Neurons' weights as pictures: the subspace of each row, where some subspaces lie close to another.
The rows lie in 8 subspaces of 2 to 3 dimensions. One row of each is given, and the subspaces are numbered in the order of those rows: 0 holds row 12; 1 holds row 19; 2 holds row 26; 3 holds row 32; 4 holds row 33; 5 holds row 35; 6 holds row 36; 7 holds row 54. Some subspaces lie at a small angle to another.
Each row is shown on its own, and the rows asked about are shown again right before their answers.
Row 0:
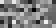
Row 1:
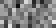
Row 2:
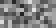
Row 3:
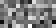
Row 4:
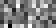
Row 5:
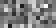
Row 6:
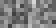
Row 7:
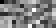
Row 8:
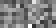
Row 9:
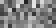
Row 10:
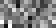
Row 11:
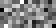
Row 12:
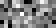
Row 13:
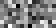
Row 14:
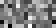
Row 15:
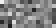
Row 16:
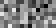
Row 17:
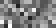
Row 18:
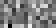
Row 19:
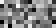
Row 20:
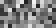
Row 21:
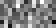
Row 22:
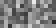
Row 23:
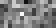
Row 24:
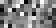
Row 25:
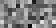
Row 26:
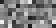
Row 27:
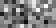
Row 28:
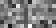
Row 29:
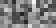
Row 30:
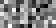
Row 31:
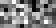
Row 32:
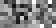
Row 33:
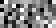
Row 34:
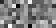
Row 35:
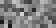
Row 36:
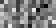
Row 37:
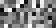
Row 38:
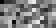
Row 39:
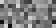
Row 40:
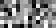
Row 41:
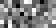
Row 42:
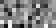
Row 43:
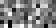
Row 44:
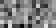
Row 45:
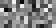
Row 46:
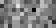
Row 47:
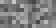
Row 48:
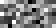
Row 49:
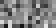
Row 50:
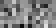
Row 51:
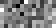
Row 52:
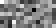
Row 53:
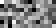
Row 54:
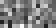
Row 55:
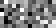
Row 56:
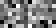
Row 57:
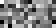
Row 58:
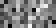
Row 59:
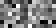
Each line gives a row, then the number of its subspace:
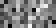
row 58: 6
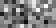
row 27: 6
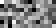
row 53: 1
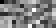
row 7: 2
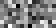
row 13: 4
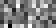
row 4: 5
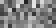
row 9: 3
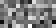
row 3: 2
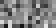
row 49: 7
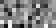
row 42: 7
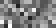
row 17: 5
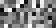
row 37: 3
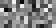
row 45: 3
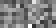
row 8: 2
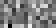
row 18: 5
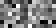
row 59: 4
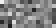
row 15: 2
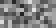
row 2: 5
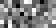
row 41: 0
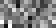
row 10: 5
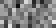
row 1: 0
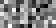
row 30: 6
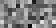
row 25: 2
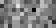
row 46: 6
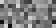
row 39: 1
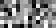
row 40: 7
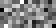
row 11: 3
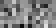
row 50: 7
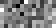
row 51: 3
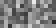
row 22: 0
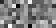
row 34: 4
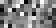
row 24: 3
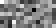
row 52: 2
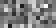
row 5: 5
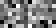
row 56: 4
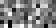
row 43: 7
